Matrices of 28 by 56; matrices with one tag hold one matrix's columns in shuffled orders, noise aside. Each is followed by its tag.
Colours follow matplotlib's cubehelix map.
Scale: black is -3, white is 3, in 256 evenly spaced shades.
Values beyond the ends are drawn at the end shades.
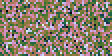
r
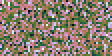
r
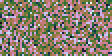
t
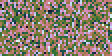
r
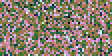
t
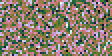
r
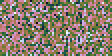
t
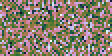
r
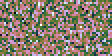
r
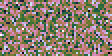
r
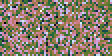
t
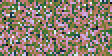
t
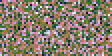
t
